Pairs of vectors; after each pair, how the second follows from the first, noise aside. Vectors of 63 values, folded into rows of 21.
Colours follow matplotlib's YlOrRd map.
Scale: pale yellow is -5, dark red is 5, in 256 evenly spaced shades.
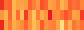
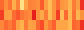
reversed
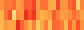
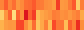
copied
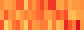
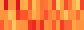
reversed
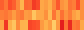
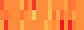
partly zeroed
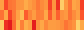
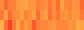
shrunk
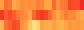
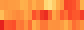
reversed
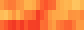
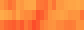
shrunk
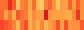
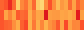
copied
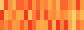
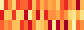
scaled up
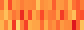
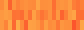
shrunk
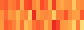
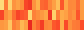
reversed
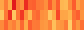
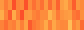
shrunk
